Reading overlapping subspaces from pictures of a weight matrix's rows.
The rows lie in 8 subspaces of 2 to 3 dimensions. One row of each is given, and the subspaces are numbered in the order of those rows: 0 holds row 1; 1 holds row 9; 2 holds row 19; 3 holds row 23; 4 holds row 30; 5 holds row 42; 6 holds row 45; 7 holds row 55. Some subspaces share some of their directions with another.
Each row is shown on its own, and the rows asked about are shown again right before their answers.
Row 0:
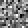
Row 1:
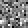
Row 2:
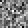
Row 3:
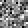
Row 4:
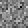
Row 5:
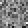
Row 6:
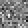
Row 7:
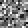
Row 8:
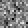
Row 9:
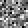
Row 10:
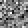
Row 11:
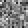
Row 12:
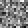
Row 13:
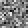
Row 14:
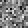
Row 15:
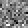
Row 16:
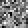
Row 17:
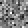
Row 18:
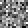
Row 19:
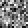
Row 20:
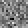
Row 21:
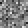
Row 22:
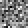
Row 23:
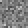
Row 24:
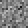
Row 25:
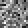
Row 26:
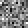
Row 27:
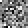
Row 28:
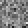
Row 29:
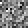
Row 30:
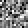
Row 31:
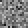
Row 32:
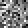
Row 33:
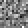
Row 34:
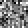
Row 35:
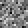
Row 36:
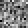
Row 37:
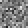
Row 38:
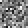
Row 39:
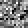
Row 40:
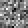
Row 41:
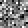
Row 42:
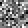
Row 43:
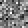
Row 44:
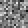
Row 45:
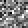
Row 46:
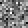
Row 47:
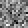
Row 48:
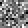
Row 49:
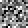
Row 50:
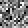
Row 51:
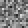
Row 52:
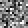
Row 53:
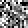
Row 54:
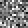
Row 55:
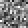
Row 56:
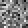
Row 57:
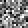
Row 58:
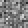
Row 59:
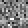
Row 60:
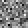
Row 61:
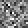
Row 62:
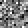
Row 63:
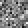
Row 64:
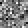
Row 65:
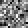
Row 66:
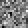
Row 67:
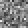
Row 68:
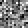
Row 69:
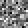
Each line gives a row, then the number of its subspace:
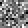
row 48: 5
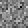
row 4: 1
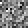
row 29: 1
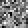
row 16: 6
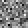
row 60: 0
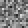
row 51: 4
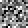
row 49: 3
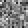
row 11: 0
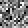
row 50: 1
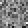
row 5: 2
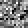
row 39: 2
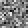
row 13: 6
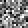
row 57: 6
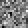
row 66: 6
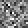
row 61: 0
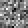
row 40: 2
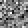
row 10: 6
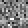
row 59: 0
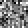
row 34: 0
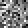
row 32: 7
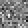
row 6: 6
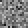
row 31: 3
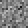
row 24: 1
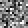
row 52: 4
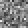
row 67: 7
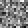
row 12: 2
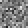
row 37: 3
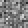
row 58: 7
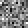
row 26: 6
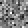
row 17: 0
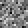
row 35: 7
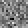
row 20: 0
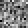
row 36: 7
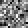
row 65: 1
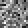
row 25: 7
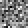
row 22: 4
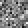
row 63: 5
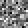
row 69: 1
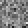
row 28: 2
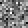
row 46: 4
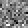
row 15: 5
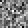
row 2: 4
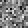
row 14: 3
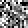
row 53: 0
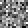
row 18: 2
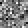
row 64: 5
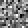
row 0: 4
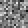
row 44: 2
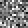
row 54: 3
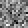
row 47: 5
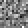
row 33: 4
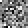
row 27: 1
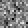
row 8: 4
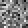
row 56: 7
